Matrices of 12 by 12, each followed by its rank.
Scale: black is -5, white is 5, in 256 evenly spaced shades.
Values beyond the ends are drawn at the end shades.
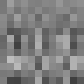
two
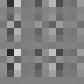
one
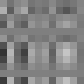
one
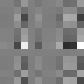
one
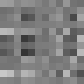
two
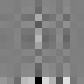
one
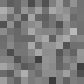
full rank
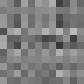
two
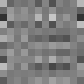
two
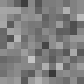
full rank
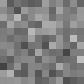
full rank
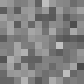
full rank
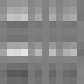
one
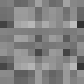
two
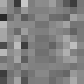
two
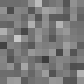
full rank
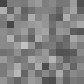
full rank
